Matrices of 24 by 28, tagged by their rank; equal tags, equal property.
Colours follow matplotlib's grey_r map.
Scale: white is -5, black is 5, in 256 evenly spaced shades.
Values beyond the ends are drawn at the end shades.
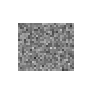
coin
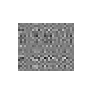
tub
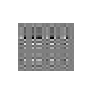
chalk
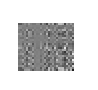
tub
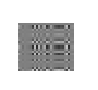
chalk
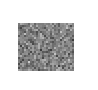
coin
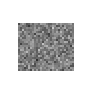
coin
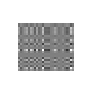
chalk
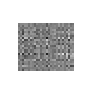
tub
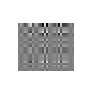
chalk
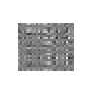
tub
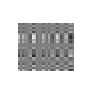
chalk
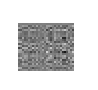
tub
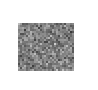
coin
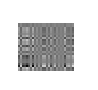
chalk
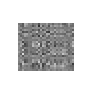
tub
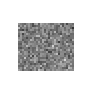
coin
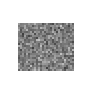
coin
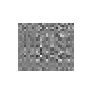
tub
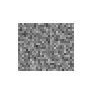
coin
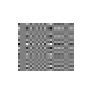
chalk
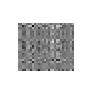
tub
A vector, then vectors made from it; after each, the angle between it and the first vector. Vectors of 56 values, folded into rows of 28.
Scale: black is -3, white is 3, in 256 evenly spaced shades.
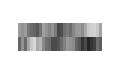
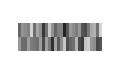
orthogonal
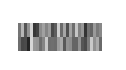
orthogonal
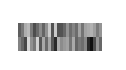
partly aligned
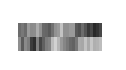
nearly opposite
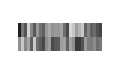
orthogonal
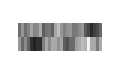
nearly opposite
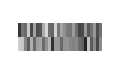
orthogonal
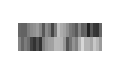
nearly opposite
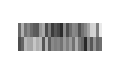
partly aligned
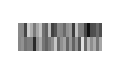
partly opposed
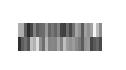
partly aligned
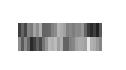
nearly opposite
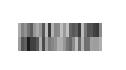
partly opposed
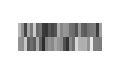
partly opposed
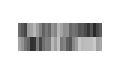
nearly opposite
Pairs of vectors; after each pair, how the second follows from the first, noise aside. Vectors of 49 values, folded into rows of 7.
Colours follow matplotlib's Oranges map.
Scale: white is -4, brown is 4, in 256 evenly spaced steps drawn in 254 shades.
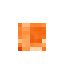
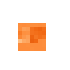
partly zeroed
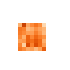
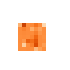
partly zeroed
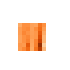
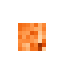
sign-scrambled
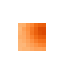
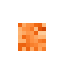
sign-scrambled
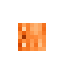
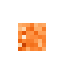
sign-scrambled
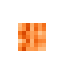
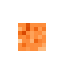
partly zeroed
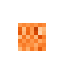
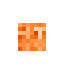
sign-scrambled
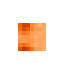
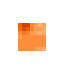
partly zeroed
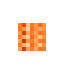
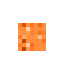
partly zeroed
